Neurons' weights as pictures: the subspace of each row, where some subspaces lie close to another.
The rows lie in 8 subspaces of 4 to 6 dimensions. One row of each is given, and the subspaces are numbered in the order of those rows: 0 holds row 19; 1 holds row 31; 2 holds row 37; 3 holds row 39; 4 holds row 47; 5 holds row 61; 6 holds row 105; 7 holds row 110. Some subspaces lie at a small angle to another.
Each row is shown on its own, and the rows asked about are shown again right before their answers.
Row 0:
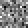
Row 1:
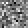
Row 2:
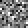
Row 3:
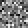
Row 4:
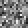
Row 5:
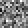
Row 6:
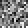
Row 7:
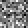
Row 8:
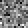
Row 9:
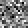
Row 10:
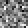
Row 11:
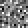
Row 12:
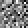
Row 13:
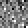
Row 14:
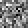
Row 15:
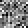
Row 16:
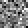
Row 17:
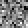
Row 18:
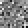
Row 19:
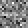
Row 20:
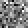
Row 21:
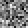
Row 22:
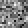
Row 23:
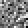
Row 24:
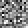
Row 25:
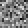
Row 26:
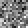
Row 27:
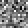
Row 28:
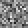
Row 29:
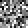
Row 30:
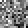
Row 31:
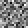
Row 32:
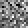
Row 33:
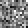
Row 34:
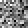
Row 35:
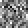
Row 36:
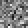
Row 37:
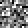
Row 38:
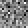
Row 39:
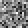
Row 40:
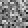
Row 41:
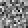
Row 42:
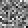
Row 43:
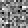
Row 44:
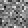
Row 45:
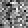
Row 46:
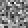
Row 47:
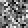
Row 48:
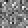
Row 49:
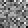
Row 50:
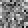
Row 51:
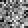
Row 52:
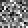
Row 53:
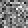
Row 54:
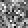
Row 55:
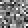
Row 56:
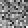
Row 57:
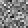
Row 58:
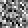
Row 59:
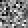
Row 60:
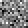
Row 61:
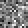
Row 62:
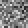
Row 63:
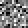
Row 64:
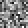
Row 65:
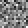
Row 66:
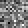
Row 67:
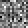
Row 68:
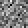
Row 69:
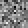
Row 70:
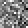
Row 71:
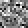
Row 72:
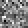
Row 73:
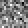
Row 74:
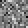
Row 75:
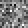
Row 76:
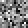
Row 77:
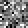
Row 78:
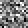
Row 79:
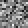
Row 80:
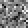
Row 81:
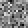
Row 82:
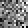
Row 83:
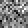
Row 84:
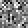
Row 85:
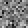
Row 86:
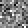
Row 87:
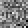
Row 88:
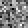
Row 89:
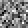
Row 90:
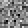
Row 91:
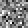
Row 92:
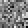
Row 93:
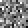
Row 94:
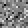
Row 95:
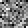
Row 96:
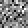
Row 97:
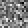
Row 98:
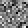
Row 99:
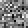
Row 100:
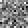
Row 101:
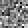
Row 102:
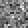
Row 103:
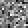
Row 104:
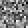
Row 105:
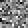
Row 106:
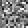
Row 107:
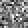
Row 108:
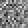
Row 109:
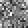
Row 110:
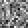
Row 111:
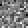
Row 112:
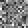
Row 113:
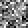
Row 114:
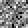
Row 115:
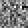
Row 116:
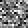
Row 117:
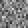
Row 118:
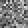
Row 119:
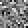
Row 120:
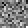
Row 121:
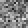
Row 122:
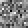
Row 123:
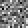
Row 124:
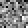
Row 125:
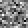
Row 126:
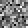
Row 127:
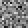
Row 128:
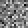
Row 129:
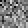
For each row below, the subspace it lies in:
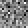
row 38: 0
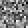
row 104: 0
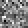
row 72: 0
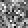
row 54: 3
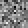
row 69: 0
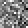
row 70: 1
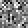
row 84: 3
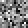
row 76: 3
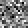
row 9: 2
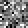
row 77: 4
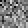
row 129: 1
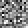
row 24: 0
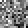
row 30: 1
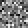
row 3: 2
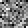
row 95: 2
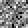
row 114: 0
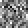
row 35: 0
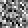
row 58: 0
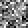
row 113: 4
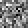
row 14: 6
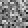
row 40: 4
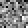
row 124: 4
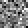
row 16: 1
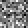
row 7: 0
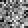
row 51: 1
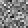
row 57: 5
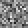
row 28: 3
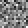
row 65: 1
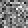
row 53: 3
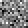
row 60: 4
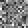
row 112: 6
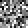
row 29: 6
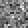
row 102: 7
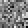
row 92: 7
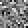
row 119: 4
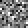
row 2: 3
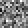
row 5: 6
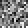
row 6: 7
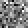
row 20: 1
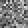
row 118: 1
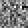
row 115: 6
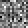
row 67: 3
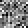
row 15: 3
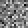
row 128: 1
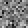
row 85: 4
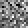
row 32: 7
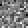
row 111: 7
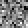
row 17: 0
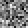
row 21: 7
